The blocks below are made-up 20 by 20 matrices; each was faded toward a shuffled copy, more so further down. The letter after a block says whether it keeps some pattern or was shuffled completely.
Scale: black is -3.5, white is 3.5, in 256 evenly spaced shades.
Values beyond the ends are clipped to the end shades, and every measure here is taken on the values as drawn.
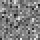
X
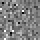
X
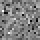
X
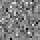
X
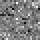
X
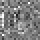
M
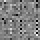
M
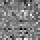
M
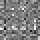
M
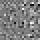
M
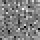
X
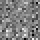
M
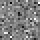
X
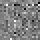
M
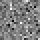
X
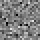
X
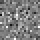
X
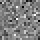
X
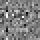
M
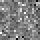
X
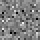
X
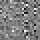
M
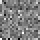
M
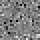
X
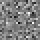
M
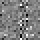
M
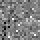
X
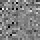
M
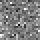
X
